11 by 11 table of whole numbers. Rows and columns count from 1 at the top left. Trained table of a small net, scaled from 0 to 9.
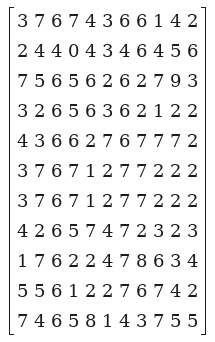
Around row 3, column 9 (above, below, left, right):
4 1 2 9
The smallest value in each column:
1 2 4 0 1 1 4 2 1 2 2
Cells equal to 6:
22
